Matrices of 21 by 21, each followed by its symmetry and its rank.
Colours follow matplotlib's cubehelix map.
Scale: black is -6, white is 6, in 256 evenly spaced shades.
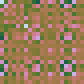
symmetric, rank three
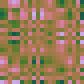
antisymmetric, rank two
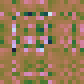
antisymmetric, rank two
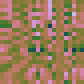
neither, rank three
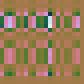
neither, rank one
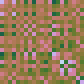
symmetric, rank three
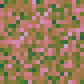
neither, full rank
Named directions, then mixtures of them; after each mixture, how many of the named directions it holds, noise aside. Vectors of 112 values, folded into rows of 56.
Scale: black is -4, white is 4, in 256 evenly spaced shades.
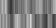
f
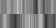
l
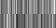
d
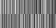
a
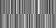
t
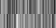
two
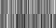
one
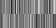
three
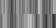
three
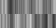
one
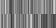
three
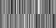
two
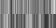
three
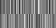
one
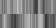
one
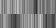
two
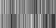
three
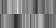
two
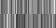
one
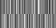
one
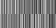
one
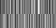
one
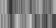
one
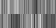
three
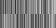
two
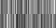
one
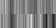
three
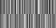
one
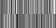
two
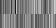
three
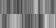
one
